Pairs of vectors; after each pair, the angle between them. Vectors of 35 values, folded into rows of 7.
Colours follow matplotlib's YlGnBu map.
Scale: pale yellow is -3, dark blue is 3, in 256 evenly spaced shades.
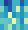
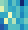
partly aligned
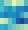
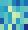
partly opposed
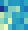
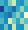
orthogonal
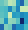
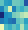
partly opposed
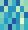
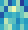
partly opposed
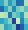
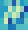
orthogonal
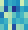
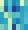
nearly parallel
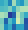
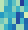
orthogonal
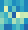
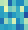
orthogonal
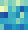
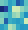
partly opposed
